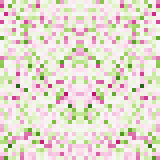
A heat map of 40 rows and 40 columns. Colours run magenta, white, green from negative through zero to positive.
On average the colour sits 50% of the way up the scale. No single row or column stands out from its neighbours. No overall slope runs across the table. The grain is fine, like static. No seam splits the table. It is mirror symmetric from left to right.
